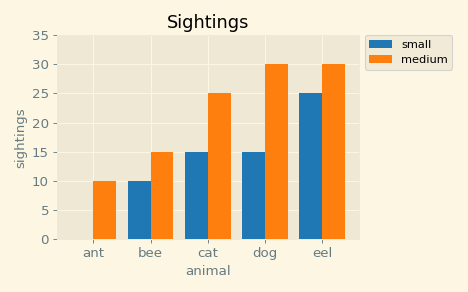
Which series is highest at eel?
medium
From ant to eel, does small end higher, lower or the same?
higher
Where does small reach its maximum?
eel
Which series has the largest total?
medium
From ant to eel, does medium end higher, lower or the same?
higher
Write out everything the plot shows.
Title: Sightings
x-axis: animal, ticks ant bee cat dog eel
y-axis: sightings, ticks 0 5 10 15 20 25 30 35
Legend: small, medium
Values:
small: 0 10 15 15 25
medium: 10 15 25 30 30
